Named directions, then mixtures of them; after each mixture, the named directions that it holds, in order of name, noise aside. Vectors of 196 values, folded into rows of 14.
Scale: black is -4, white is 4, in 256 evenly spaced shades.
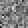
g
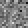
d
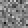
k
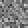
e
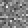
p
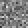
g, p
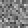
e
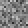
g, k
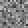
k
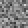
e, p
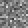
p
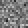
e, k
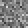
e, p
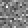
p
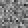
d, e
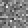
p
